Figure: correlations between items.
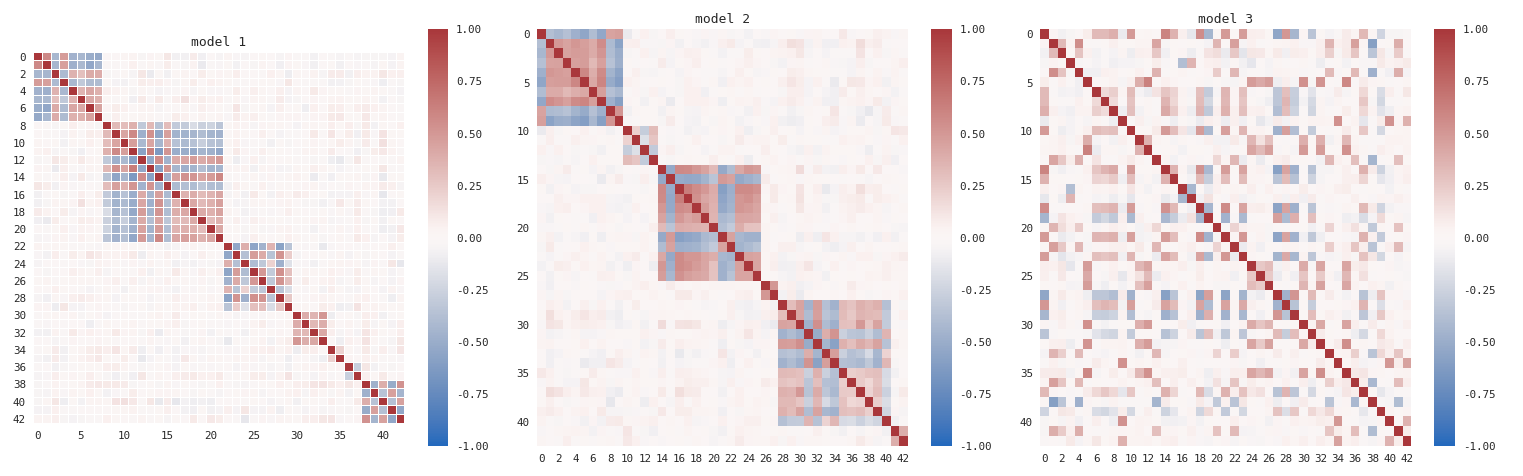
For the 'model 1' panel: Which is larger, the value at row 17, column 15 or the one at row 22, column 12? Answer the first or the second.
the second
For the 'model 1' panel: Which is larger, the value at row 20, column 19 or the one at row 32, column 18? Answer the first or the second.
the first
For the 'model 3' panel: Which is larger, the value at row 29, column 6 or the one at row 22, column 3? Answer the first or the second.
the second
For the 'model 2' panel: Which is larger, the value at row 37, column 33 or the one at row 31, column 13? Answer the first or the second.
the second
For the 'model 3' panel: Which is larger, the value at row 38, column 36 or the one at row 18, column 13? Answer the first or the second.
the second
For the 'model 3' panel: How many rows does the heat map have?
43
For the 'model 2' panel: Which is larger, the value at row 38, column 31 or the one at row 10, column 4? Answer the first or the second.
the second
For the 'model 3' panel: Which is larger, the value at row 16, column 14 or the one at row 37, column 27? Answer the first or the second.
the first
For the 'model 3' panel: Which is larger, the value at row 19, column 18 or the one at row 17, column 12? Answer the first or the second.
the second
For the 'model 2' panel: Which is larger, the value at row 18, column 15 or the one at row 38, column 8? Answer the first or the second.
the second
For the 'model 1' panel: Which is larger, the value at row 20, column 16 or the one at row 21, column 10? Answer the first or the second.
the first
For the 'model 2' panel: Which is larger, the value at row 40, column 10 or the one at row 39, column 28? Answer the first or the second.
the second
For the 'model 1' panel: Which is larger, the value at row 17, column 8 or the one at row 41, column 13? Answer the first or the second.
the second
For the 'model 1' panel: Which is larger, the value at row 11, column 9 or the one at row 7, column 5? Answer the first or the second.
the first
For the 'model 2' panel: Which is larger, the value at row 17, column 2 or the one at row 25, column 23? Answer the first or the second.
the second
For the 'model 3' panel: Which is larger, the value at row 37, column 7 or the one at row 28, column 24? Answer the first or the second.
the first
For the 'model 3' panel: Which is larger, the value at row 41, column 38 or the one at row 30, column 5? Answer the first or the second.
the second
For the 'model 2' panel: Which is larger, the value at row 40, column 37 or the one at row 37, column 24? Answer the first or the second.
the second
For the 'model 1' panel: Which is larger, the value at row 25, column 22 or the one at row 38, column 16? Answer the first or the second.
the second
